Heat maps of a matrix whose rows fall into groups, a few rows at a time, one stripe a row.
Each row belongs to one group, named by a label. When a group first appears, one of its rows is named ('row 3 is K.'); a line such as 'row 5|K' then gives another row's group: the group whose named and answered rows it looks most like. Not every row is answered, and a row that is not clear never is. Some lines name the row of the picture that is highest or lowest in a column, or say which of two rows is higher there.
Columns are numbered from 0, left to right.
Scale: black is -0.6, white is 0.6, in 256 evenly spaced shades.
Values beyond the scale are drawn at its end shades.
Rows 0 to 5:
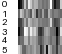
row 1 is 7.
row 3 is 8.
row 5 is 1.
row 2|8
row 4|8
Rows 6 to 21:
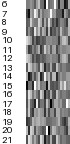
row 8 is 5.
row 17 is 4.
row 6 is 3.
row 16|7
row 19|8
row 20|3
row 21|7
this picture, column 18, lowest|7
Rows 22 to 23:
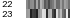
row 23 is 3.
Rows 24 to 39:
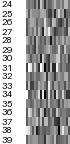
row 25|1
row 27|5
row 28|4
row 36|7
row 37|5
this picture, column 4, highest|31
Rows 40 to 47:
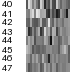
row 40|7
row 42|5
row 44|4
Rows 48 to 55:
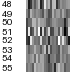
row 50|8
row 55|1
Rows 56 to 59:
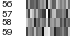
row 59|5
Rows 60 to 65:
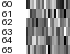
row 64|8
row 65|3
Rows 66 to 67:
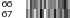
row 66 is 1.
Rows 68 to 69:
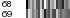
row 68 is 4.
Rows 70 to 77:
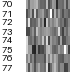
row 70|3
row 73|8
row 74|3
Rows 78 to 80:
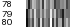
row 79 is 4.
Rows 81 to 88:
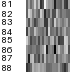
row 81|5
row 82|7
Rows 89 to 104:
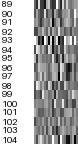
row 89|5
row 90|4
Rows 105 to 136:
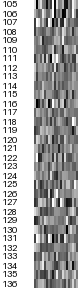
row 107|7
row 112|3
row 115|8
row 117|7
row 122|1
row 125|4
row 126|5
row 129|8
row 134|8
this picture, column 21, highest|111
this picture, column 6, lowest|105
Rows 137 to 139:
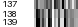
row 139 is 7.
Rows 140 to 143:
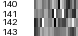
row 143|8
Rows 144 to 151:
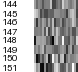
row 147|5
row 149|8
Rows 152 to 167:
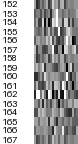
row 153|5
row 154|5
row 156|1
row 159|8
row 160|8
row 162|7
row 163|4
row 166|3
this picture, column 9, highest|157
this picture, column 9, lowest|162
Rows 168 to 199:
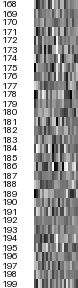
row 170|8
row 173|5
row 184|7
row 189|8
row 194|5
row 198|7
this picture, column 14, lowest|186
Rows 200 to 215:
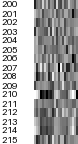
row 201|1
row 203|4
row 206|1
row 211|3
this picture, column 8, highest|206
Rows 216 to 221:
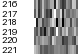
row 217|5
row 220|5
